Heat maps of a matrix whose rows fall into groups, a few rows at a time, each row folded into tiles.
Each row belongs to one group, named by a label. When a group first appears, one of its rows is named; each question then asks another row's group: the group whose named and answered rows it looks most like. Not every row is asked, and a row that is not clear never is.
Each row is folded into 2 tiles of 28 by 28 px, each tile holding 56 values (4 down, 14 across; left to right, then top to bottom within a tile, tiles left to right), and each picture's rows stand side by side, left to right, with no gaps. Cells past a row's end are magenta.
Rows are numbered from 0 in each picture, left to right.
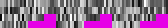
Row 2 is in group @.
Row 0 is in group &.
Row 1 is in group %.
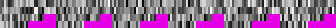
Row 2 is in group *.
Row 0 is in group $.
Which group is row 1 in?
%
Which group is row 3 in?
&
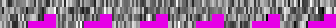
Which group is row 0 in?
$
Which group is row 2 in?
@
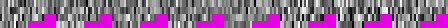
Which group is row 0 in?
&
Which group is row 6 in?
$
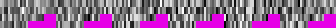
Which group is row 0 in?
&
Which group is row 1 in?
*
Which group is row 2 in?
%
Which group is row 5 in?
*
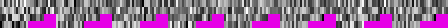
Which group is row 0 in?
%
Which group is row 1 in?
$
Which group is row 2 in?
@
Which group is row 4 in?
&
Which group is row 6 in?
%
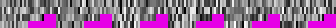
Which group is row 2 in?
%
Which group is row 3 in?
%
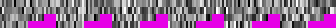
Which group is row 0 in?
*
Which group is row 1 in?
%
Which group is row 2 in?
%
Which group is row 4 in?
*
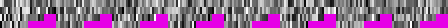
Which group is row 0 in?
%
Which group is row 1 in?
&
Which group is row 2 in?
*
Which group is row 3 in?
$
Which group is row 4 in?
&
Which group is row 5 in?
$
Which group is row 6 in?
@
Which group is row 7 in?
&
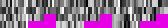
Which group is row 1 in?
@
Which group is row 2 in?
$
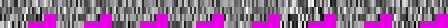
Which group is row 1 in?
@
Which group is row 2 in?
&
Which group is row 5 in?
$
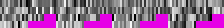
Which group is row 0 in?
@
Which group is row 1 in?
@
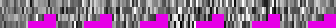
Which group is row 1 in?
&
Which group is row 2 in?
&
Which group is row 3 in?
%
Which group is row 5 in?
&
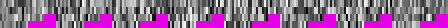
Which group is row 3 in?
%
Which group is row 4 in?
$
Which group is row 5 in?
$
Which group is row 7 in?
@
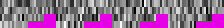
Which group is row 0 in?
@
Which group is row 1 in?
*
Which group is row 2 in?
*
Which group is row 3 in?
$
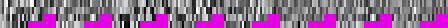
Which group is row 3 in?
$
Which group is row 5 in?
*
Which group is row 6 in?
@
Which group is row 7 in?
@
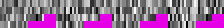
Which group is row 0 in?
*
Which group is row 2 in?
&
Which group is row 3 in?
%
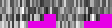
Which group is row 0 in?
@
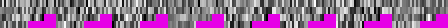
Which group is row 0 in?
%
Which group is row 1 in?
*
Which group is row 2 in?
%
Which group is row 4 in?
$
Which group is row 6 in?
$
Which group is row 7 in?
@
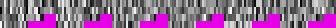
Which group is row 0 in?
$
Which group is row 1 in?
%
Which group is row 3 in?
&
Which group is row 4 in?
@
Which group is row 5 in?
&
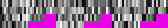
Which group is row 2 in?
%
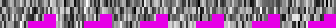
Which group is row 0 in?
*
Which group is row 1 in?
$
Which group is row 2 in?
*
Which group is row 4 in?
@
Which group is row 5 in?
%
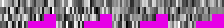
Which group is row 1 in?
$
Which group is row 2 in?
$
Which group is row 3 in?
*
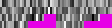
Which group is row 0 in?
*
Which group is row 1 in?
*
